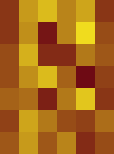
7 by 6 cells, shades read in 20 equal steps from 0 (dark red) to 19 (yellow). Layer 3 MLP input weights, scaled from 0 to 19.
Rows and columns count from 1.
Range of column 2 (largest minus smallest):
6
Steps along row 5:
up down up up down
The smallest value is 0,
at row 4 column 5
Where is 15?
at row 3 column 2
